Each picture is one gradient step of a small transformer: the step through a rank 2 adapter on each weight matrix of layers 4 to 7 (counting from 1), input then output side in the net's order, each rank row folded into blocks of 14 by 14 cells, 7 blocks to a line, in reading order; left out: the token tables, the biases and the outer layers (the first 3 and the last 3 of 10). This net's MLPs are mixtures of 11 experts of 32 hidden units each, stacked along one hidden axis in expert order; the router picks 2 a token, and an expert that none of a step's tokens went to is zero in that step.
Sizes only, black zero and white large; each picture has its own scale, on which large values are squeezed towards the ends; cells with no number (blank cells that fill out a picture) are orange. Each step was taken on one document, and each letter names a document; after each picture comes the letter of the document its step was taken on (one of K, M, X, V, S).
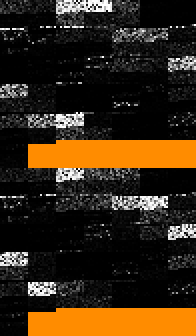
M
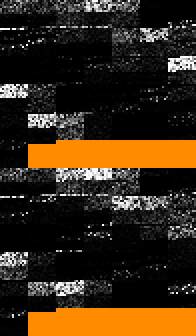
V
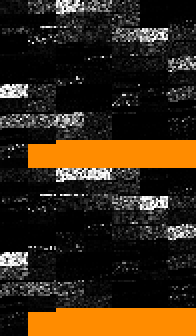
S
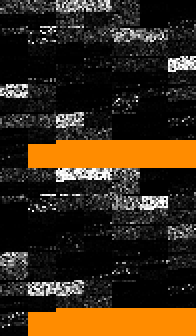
S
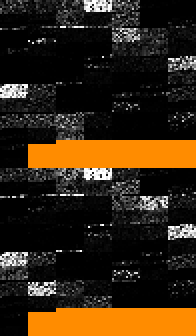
M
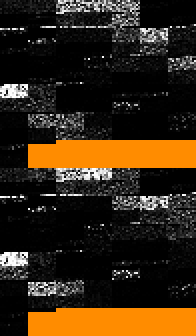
M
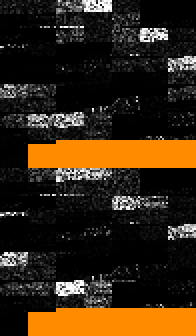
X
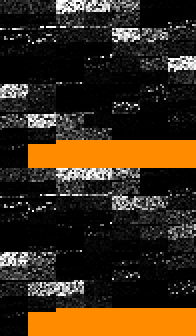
V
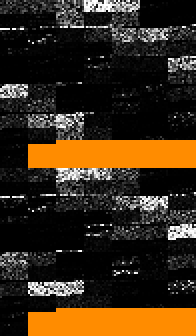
M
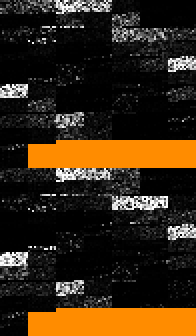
S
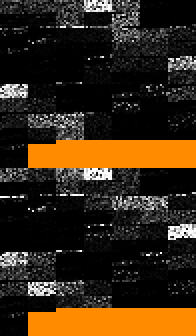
M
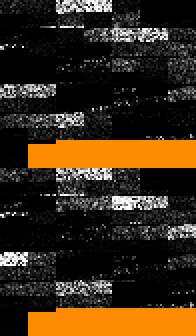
X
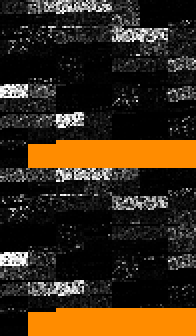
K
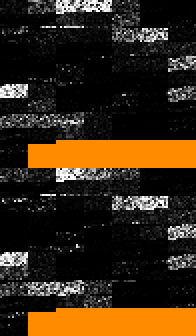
S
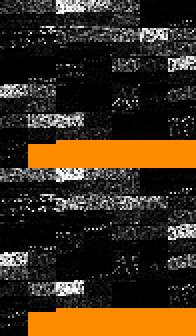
K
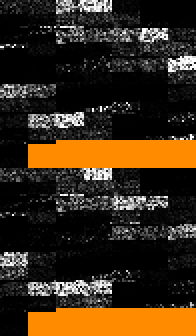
X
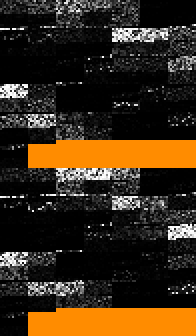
V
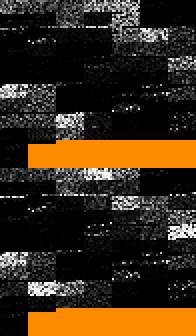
M
